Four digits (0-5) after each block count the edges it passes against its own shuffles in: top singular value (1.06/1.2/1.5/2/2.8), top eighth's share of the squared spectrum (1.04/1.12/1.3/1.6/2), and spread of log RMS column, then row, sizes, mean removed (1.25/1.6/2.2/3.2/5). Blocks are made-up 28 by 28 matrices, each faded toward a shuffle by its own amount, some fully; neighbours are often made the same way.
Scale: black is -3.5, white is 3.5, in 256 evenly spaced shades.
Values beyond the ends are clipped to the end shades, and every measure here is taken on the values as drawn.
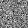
2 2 0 1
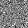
0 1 0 0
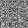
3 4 1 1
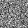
2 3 0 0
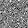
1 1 0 0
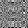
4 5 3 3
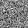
0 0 0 0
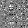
3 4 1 1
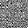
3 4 2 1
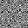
3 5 2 2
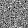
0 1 0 0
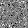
0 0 0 0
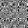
3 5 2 2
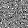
1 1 0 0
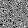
1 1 0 0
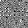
3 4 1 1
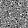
0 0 0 0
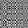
4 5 3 3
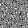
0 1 0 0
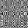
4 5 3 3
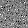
0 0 0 0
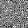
3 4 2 2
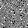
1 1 0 0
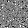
0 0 0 0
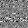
1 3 0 3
